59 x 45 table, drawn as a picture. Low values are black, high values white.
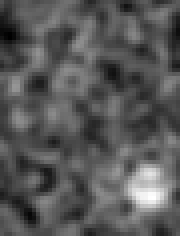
A single bump stands in the bottom right. No lone cell stands out from its neighbours. The field is mottled with small blotches. Neither half mirrors the other. The bottom right is the roughest part. Most values sit low, with a long tail of high ones.
